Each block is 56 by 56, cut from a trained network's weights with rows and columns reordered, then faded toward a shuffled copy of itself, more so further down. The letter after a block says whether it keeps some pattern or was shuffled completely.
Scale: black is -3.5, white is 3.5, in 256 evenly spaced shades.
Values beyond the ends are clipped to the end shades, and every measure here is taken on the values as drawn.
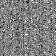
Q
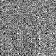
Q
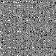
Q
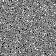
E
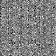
Q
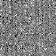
Q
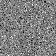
E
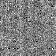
Q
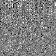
Q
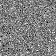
E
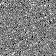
E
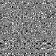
Q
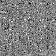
Q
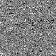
Q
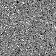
E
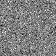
E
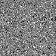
Q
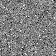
E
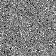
E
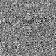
Q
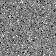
E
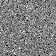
E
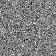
E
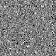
Q
